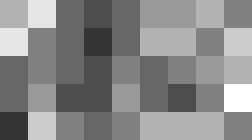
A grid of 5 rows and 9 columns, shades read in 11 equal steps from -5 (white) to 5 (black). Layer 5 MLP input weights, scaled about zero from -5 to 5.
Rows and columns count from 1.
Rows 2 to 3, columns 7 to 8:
-2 0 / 0 -1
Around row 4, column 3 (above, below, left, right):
1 0 -1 2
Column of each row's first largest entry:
4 4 4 3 1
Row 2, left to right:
-4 0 1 3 1 -2 -2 0 -3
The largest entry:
3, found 2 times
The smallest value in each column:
-4 -4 0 1 -1 -2 -2 -2 -5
